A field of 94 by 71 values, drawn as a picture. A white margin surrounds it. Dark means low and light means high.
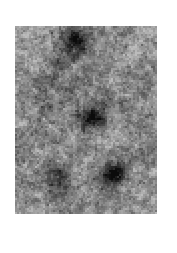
Dips: four. Slope: none. Grain: blotchy. Odd rows or columns: none.
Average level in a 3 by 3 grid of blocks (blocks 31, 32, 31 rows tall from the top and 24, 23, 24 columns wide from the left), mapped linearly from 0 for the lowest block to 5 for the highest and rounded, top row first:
405 | 314 | 222
